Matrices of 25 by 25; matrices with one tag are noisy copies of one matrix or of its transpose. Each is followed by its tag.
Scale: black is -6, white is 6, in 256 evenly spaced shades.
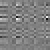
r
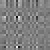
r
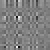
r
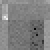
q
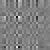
r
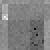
q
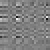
r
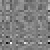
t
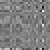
t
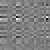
r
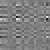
r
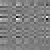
r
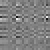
r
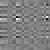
r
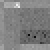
q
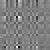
r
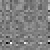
t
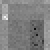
q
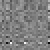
t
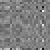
t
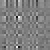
r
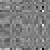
t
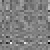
t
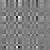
r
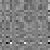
t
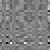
t
